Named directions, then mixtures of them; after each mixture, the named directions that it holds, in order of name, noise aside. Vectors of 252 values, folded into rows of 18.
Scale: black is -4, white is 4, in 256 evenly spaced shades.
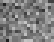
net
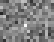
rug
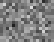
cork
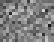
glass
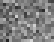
net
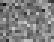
net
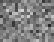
cork, glass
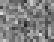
net, rug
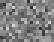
cork, glass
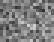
cork, net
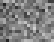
net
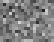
glass, net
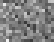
net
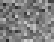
net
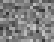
cork, net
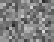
cork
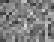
glass, rug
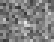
net, rug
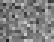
net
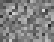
glass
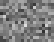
cork, rug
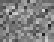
glass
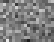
net, rug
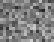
cork, net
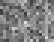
net, rug
